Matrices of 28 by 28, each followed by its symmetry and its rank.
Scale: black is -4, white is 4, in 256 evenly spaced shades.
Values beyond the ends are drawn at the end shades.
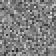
antisymmetric, full rank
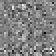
neither, rank five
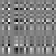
neither, rank one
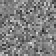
antisymmetric, full rank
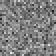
antisymmetric, full rank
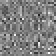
neither, rank five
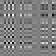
neither, rank one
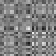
symmetric, rank two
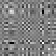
symmetric, rank two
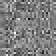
neither, rank five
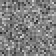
antisymmetric, full rank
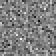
antisymmetric, full rank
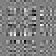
antisymmetric, rank two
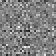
neither, rank five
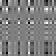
neither, rank one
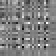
antisymmetric, rank two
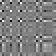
symmetric, rank two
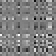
antisymmetric, rank two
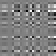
neither, rank one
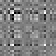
symmetric, rank two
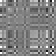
symmetric, rank two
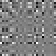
antisymmetric, rank two
